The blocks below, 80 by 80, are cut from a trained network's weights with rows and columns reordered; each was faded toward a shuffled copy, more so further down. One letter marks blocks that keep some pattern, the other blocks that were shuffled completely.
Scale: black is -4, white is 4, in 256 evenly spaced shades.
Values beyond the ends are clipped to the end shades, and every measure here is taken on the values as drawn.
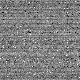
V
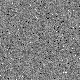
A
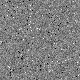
A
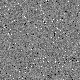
A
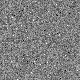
A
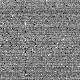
V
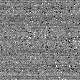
V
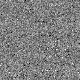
V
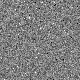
A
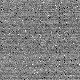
V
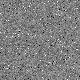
A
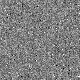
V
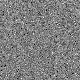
A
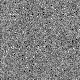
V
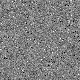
A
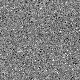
A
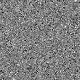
V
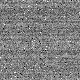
V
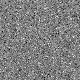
A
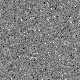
A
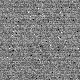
V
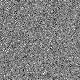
V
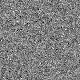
A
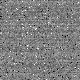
V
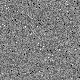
A
